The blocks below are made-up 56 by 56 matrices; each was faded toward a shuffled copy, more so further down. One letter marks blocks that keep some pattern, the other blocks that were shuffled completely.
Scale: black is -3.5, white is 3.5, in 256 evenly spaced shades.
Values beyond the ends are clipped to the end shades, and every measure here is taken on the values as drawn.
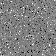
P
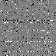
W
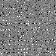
W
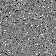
P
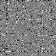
W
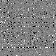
W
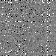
W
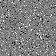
P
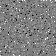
P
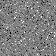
P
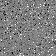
P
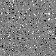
W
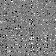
W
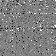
W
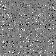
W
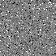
P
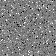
P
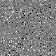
W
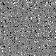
W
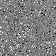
P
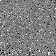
W
